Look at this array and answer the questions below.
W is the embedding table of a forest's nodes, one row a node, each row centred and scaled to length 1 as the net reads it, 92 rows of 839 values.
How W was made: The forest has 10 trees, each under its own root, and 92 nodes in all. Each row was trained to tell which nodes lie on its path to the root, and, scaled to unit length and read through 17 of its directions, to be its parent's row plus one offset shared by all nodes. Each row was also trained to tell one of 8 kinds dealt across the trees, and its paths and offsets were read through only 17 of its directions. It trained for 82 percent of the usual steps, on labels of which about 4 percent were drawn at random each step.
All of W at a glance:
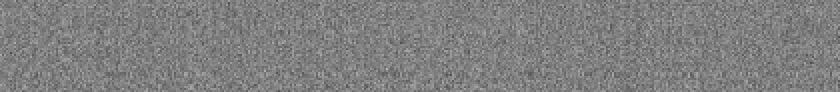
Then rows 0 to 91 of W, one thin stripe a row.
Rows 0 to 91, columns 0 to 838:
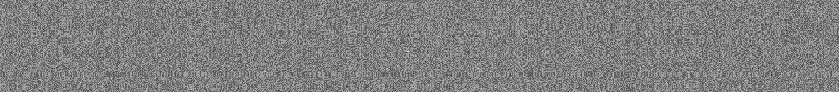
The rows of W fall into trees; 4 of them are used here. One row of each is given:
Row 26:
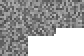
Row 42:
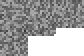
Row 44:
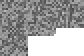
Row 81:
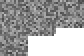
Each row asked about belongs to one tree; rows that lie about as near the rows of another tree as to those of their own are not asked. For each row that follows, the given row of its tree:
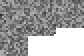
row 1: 42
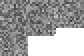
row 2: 44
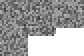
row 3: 81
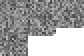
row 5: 81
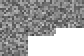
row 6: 81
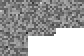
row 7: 81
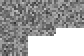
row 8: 81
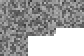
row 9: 44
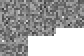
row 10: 81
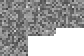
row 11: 44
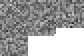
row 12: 42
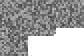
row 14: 42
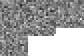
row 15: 42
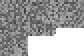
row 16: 44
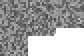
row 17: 44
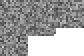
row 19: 26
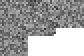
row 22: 81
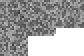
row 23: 44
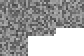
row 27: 44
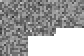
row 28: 42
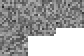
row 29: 44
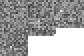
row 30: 42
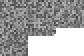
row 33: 42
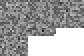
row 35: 26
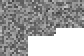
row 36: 44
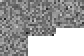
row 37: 81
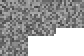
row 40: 26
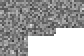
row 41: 81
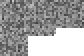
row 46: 44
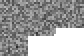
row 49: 81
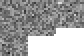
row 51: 81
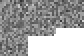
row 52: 44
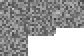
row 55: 81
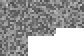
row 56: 44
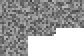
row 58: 44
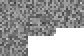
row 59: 81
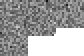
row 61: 26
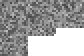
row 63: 26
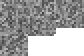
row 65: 44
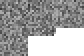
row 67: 81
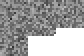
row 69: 42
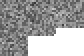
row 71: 26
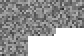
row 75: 26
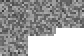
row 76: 44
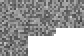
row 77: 81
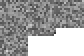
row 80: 26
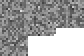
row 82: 44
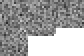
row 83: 26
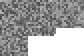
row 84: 42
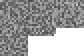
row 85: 81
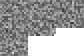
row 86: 81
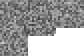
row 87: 81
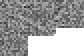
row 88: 26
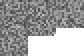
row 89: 26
